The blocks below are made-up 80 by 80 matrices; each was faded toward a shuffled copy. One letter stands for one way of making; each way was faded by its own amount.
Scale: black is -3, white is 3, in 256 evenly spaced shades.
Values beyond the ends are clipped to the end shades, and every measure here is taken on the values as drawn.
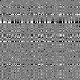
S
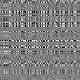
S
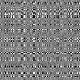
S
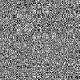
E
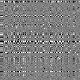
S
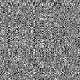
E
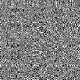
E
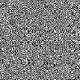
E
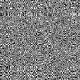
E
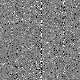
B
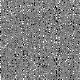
B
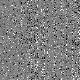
B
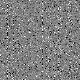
B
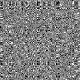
E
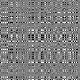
S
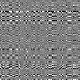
S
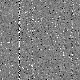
B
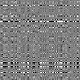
S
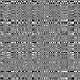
S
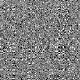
E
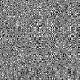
E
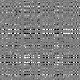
S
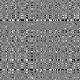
S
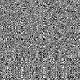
E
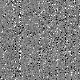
B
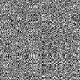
E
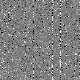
B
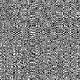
E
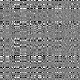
S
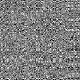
E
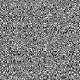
E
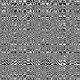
S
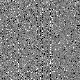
B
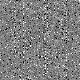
B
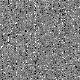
B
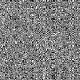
E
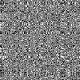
E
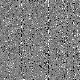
B
